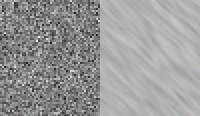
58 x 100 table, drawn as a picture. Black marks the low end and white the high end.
It is made of 1 by 2 panels. Panel 1,1: middling, fine-grained, strong in contrast. Panel 1,2: high, slanting down to the right, faint in contrast.
